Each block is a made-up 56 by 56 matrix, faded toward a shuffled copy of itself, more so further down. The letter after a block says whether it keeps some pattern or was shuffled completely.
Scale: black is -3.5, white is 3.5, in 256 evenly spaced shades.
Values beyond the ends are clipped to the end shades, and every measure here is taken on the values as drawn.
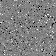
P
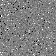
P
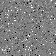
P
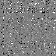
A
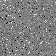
P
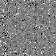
A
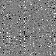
A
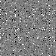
A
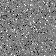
P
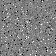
P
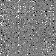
A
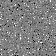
P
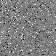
P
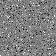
P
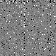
A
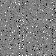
A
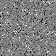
P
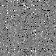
A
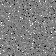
P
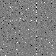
A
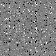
A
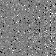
A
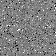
P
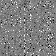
A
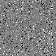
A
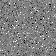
P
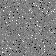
P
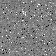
P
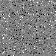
A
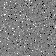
P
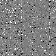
A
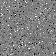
P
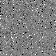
A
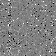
A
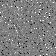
P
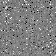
A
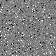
P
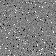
P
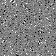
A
